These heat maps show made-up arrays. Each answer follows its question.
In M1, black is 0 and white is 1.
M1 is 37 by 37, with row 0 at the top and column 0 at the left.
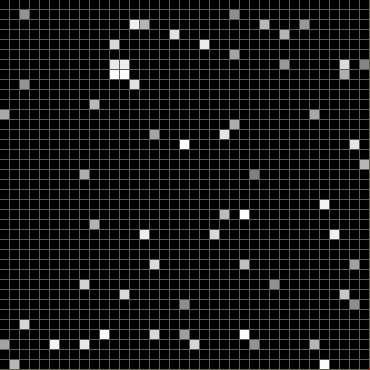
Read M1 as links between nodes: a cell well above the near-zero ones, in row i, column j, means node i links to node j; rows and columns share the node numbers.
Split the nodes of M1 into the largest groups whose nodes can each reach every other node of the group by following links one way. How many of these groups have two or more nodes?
0
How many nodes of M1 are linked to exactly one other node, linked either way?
3
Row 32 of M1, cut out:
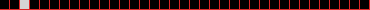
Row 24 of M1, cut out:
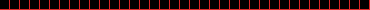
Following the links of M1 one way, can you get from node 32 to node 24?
yes
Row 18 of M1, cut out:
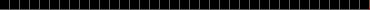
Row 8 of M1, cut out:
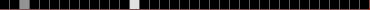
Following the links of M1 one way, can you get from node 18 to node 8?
no
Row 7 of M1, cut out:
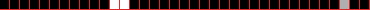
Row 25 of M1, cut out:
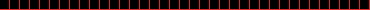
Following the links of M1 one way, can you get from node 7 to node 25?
yes
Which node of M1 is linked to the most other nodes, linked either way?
node 34
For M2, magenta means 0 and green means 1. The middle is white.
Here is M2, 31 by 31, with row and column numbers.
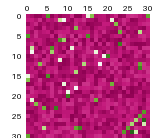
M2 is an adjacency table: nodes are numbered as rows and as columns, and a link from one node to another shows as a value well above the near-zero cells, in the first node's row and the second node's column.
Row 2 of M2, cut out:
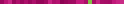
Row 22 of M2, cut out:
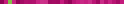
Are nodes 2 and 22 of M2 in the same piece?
yes
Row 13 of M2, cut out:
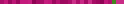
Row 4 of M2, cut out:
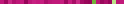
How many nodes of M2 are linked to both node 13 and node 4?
1
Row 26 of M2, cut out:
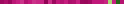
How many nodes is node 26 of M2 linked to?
2
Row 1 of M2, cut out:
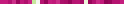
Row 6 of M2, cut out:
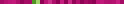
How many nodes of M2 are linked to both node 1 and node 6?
2
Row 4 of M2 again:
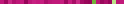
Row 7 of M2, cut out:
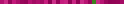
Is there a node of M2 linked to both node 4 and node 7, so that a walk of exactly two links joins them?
yes
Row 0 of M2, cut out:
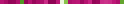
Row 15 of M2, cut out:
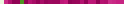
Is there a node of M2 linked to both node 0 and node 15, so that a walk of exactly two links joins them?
yes
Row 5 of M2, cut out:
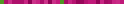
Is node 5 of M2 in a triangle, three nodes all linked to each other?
yes
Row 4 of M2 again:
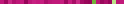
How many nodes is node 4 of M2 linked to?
2
